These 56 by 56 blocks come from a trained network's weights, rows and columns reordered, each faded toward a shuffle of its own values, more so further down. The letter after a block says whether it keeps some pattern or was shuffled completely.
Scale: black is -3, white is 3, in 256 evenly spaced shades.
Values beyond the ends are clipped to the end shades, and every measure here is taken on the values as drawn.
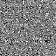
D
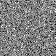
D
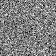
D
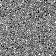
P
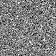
P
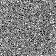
P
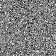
P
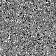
P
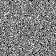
P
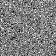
D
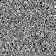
D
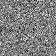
P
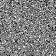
D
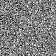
P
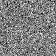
P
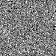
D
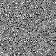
D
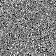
P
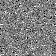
P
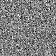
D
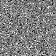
D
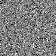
D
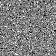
P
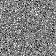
P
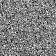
P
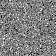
P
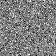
P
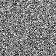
P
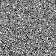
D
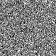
P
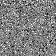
D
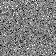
P
